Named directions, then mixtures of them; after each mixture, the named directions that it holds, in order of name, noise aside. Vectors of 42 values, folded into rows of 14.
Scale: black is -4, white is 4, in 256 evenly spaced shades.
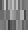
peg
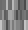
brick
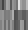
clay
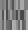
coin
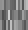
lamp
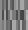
coin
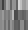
clay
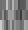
brick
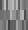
peg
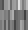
clay, peg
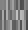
coin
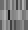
brick, lamp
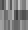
brick, clay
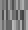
coin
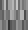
peg
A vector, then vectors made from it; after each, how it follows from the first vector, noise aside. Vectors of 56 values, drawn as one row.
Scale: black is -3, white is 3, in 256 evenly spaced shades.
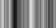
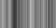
shrunk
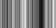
reversed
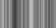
shrunk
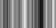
reversed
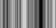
reversed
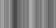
shrunk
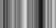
reversed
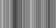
shrunk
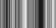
reversed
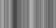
shrunk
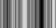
reversed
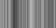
shrunk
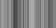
shrunk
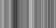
shrunk
